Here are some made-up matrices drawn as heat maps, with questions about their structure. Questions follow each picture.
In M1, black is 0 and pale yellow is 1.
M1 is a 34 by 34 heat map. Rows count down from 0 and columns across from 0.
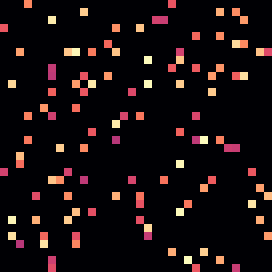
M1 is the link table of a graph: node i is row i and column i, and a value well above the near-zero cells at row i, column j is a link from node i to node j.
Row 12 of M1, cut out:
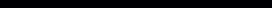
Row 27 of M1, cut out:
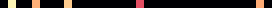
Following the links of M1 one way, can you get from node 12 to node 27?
no
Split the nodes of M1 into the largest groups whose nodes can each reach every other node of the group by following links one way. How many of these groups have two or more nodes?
1
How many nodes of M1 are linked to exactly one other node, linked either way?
3
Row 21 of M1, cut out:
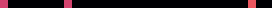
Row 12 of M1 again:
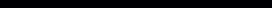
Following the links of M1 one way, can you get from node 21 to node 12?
no
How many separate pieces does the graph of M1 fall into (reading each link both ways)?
2
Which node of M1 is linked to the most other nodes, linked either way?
node 6
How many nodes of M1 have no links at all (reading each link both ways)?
1
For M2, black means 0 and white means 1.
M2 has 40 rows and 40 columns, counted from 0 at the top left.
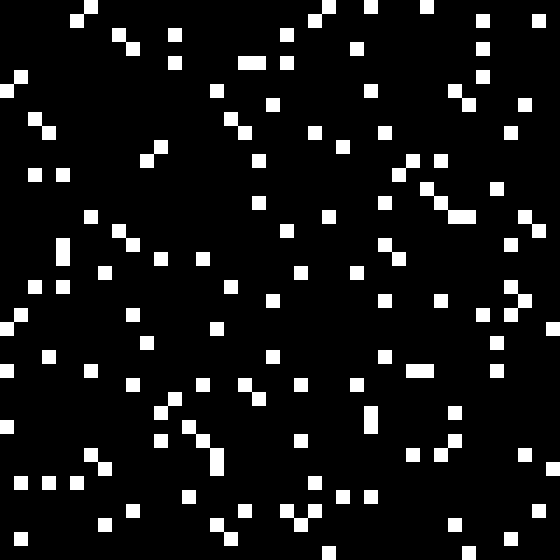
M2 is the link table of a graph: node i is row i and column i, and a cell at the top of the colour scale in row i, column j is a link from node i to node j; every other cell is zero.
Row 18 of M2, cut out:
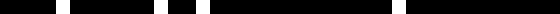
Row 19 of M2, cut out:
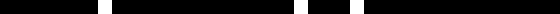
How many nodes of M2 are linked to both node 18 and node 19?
0
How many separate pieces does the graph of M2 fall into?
1
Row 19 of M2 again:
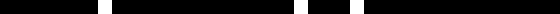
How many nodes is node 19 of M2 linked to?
3
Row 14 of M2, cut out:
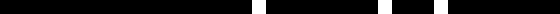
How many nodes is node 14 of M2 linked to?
3
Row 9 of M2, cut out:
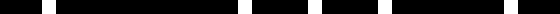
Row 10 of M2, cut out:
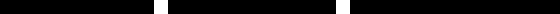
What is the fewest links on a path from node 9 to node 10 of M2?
5
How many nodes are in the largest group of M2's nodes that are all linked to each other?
3
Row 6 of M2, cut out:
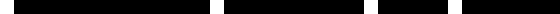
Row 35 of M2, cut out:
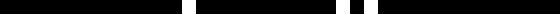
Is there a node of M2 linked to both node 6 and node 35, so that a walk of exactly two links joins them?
yes
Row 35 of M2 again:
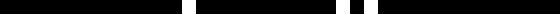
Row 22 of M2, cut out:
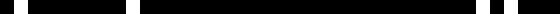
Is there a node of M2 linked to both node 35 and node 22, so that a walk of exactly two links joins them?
no
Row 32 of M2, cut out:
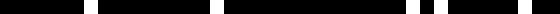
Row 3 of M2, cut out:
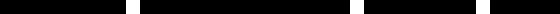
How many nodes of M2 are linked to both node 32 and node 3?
0
